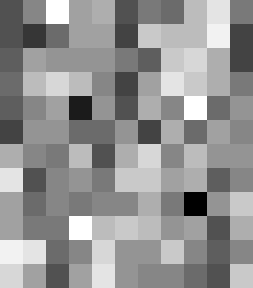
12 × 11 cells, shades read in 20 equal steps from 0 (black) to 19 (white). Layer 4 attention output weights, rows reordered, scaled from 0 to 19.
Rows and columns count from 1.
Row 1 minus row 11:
-12 -7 11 2 -3 -5 -2 -7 4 10 -1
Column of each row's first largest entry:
3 10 9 8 9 8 7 1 11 4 1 5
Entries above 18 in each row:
1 0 0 0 1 0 0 0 0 1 0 0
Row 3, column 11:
5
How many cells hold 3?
0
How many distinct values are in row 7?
7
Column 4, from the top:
12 12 11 14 2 8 14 11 9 19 10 12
